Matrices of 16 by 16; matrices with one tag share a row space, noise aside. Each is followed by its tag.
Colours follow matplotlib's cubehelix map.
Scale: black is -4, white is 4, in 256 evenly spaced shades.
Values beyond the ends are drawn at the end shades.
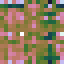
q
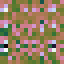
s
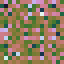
s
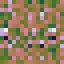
s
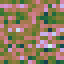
q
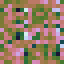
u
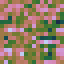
q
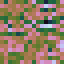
q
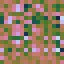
u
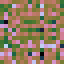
s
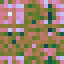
q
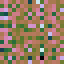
s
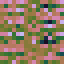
q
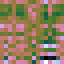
q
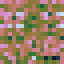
q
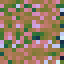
u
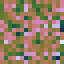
u
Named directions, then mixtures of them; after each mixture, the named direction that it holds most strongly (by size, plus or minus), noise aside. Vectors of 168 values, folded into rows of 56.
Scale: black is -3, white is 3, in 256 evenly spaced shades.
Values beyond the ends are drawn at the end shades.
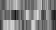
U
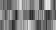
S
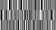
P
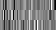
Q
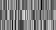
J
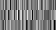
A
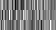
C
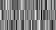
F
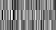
C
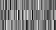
A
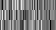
C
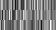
C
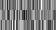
J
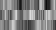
S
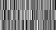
A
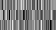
C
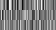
C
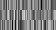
J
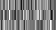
C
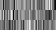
Q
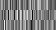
A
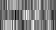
U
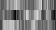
U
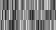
C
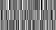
P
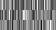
C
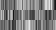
S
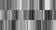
S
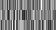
J
